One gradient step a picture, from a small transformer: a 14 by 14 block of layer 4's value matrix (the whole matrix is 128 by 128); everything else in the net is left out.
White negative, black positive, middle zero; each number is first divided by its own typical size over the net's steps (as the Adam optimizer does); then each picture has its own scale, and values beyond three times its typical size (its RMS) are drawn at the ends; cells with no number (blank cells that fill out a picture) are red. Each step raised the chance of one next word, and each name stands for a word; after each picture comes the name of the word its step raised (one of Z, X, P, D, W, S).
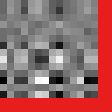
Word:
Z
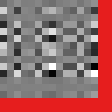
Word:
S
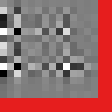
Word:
S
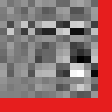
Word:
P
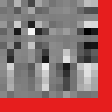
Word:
P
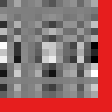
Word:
P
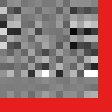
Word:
S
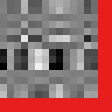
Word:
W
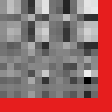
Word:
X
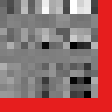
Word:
X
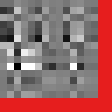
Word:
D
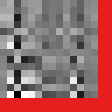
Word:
Z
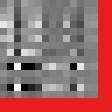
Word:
W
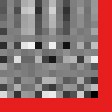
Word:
Z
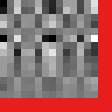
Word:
W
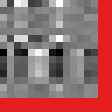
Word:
W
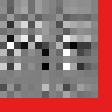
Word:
D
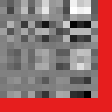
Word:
W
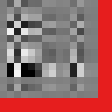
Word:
P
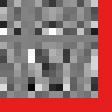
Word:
P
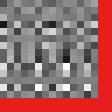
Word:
P
